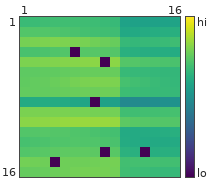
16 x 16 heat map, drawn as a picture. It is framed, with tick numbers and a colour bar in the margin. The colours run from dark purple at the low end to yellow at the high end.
Roughest part: top middle. Lone odd cells: 6, each lower than its neighbours. Histogram: skewed, a long tail of low values. Mirror symmetry: none. Average level on the scale: 70%. Seam: vertical, 60% of the way across, the left part higher.
